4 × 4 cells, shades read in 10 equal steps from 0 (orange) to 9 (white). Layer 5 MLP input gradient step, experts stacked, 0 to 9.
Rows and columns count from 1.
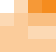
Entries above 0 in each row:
3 4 4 4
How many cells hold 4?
2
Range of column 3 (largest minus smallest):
5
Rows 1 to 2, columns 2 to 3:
6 1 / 5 4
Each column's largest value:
9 6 6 6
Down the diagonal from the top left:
9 5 6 5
